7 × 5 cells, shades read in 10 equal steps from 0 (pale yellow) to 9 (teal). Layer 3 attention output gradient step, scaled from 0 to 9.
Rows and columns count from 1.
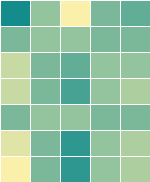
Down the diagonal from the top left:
9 4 6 4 5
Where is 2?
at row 3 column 1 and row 4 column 1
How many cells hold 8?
2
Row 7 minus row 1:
-9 1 8 -1 -3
